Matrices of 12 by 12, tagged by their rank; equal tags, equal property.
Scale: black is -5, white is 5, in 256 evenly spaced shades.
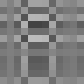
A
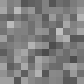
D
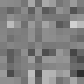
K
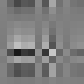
A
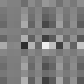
A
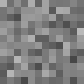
D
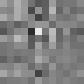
K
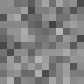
D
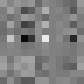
K
